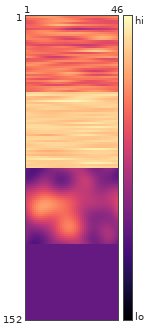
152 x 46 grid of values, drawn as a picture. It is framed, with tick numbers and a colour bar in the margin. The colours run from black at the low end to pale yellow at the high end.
It is made of 4 by 1 panels. Panel 1,1: high, streaked across. Panel 2,1: very high, streaked across, faint in contrast. Panel 3,1: middling, smooth, strong in contrast. Panel 4,1: low, flat.
